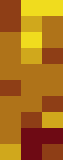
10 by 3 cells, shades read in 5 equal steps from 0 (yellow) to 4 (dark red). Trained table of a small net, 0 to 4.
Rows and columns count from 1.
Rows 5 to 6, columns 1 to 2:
2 2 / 3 2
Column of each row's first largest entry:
1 1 1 3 1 1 3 2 2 2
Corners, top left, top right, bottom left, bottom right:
3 0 1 3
